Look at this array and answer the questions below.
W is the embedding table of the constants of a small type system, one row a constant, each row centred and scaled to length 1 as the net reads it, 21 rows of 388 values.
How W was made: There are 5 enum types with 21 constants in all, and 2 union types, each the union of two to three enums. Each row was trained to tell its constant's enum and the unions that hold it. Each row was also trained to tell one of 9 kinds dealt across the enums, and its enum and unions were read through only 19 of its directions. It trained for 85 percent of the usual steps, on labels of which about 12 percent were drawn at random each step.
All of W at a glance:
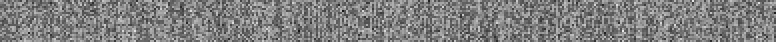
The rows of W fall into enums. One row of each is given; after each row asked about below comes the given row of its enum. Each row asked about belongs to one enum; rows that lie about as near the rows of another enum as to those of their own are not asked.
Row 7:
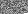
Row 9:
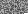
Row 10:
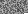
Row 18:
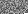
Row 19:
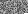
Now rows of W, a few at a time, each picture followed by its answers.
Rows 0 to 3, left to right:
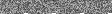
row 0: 19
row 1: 9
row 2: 9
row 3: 10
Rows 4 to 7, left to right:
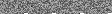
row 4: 7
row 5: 9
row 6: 7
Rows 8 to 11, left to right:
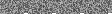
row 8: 19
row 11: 10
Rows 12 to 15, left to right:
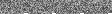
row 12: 19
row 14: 7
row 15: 18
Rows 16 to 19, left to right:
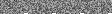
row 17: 9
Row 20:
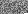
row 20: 7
